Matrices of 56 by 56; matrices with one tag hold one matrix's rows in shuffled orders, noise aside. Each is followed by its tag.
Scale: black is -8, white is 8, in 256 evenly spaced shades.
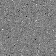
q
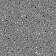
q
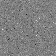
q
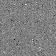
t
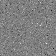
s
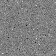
q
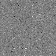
t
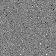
s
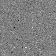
t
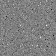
s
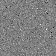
s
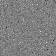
s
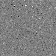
t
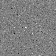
t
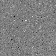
t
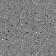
q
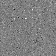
t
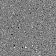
t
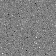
q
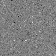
t
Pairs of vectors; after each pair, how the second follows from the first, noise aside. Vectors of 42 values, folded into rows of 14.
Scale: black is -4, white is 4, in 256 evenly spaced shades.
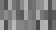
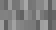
shrunk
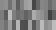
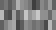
wrapped around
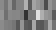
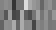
wrapped around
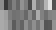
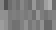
shrunk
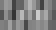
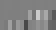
partly zeroed
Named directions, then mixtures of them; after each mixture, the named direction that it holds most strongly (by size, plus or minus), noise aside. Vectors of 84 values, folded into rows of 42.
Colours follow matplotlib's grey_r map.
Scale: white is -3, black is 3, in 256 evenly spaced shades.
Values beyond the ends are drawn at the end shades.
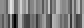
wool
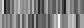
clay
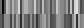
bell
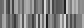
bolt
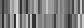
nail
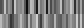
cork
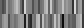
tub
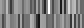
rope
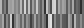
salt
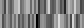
rope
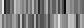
clay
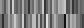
bolt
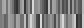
tub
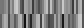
tub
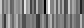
rope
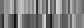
wool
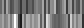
wool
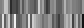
nail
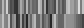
nail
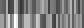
wool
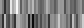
nail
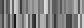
nail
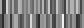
bell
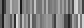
nail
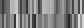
nail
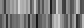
clay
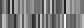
bolt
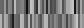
cork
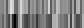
wool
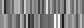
clay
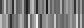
cork
